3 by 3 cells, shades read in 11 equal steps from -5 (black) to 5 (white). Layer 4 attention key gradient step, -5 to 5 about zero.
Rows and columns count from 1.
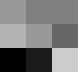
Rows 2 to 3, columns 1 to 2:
2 1 / -5 -4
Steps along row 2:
down down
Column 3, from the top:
0 -1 3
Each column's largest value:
2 1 3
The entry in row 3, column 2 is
-4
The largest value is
3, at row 3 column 3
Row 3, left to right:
-5 -4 3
